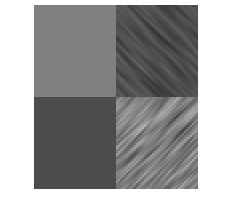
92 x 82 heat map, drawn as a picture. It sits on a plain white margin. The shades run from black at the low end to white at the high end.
The table splits into 2 rows of 2 panels. Panel 1,1: middling, flat. Panel 1,2: low, slanting down to the right, faint in contrast. Panel 2,1: low, flat. Panel 2,2: middling, slanting up to the right.
